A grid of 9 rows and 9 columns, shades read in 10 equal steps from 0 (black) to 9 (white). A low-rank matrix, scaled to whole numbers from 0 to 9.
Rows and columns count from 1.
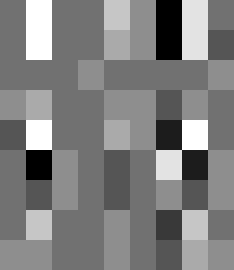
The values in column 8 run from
1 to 9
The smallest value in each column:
3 0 4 4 3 4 0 1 3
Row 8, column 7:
2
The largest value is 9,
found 4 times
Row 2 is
4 9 4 4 6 5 0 8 3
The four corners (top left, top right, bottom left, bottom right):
4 4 5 5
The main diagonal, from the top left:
4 9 4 4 6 4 5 7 5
